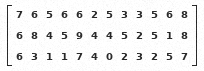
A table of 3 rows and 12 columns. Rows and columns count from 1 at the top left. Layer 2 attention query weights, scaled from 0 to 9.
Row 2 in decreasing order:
9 8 8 6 5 5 5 4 4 4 2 1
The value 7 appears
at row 1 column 1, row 3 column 5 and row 3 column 12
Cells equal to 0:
1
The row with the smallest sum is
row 3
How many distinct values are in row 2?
7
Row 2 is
6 8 4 5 9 4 4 5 2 5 1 8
